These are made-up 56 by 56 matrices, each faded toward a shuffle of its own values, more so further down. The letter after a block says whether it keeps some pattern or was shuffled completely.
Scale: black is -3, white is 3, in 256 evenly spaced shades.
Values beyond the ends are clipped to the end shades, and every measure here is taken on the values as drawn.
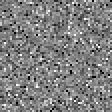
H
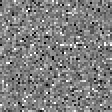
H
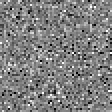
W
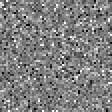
H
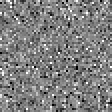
W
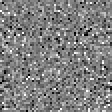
W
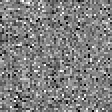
W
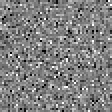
W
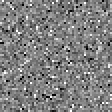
H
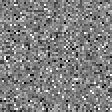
W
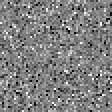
H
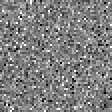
H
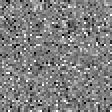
W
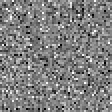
W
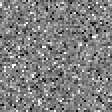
H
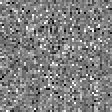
W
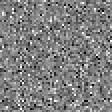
W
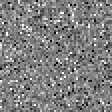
H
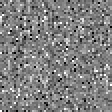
W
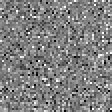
W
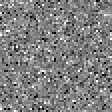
H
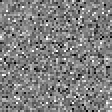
H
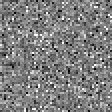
W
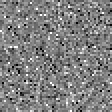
H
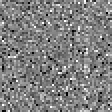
W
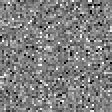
W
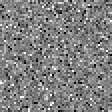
H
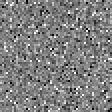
H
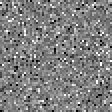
H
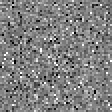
W
